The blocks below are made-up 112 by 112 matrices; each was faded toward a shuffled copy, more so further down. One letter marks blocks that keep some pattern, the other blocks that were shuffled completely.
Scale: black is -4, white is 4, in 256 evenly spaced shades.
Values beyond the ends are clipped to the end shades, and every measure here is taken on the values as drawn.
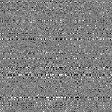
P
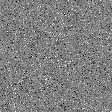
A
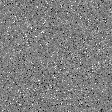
A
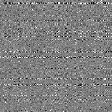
P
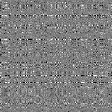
P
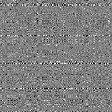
P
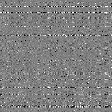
P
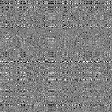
P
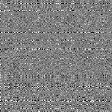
P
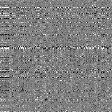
P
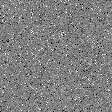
A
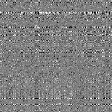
P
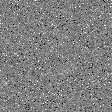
A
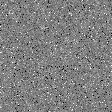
A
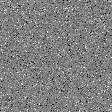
A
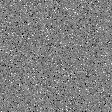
A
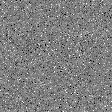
A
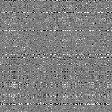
P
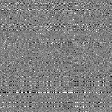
P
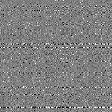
P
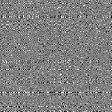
P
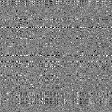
P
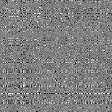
P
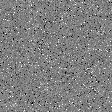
A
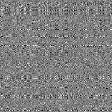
P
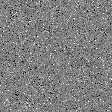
A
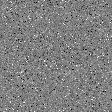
A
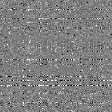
P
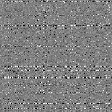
P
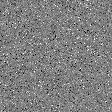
A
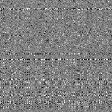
P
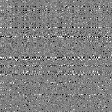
P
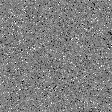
A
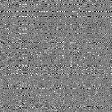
P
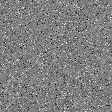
A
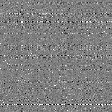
P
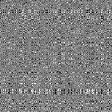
P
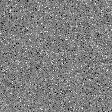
A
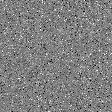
A
